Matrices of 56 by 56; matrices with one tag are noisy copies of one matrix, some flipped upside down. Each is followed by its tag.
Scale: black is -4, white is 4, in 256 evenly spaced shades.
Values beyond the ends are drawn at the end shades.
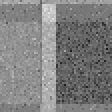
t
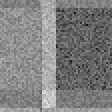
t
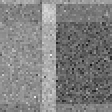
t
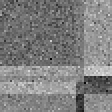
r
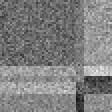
r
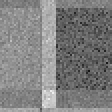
t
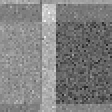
t
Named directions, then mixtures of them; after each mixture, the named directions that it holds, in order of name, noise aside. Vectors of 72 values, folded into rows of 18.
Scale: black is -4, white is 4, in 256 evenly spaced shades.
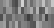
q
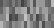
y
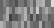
q, y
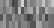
q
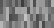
y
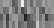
q, y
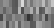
q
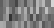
q, y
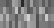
q, y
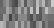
q, y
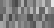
q, y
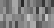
q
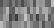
y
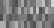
q, y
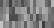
y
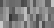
y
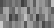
y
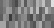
q, y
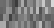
q, y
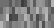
y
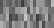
y
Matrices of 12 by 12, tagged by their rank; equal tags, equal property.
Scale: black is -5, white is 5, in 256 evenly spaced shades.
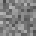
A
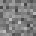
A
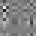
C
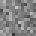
A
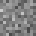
A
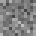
A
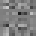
C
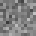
A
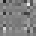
C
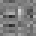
C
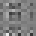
C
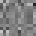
C
